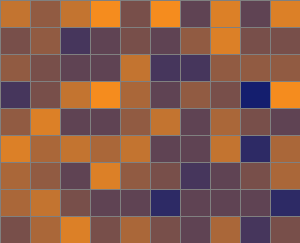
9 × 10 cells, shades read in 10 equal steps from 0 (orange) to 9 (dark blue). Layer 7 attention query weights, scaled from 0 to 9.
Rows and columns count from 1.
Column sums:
34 31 37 33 34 45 52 31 55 35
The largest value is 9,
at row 4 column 9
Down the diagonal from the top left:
2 4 6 0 4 6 7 6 7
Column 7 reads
6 4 7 4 6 6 7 6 6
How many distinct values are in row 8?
5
